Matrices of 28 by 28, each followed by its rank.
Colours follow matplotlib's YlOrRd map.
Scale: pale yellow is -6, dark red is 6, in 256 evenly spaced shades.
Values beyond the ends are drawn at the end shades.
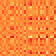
two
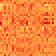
five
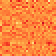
five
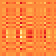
one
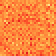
five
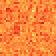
five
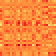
two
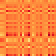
one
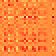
two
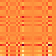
one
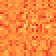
five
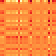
one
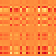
one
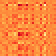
two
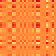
one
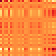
one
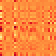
two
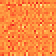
five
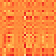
two
